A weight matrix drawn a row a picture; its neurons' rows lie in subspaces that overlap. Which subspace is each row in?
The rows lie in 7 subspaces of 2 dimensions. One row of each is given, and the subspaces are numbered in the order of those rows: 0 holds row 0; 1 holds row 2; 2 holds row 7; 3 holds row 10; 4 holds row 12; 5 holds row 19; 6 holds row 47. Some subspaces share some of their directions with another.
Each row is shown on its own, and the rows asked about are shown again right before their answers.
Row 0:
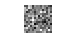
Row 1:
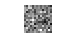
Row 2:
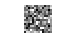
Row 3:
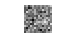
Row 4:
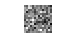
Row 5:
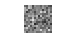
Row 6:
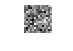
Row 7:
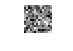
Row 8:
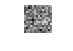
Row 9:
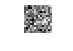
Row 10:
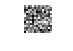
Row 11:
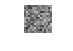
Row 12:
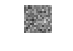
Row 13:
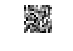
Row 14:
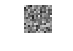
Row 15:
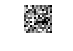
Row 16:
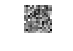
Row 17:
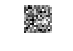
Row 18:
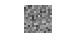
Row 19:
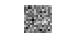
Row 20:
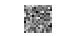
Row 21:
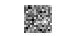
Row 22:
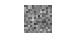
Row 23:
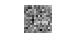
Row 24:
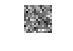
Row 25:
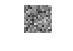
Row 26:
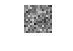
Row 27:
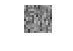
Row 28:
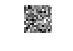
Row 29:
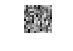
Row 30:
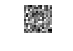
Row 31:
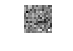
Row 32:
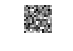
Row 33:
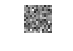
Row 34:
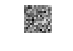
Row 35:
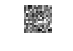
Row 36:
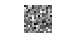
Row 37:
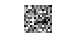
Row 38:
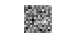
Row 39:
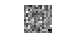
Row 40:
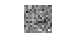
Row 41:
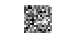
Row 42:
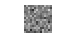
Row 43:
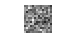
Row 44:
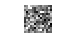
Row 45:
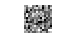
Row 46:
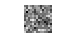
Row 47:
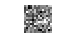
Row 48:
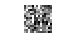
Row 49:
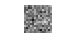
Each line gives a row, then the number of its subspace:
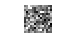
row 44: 3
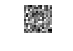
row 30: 6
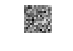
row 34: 2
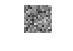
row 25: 5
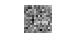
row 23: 4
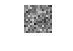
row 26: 5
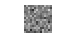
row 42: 1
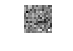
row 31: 6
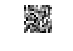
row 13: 4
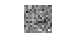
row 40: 6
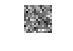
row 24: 2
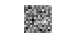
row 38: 3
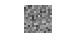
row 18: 0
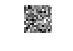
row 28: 4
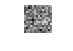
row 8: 5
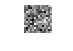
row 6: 5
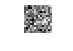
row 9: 3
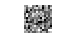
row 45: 6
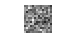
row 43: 1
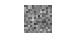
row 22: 0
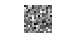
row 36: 0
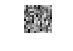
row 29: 4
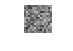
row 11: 3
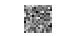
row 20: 3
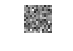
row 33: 1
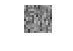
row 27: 4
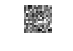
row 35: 6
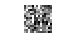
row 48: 4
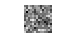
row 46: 2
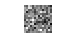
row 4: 3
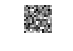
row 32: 1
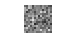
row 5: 0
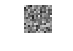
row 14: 0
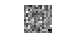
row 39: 6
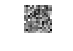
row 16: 5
